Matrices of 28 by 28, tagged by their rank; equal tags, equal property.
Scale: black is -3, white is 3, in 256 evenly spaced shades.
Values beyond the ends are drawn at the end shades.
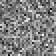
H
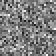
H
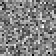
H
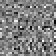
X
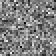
H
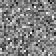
H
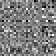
X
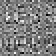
X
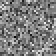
H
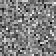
H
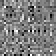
X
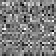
X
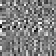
X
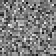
H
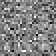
X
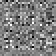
X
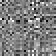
X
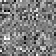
X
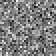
H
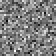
H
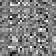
X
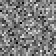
H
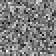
H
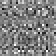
X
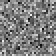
H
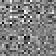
X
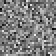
H
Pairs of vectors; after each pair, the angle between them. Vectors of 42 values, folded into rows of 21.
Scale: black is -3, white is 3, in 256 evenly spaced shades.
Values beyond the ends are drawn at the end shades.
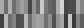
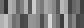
orthogonal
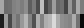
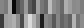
orthogonal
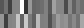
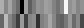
nearly opposite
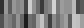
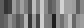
orthogonal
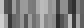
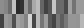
orthogonal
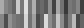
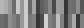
nearly parallel
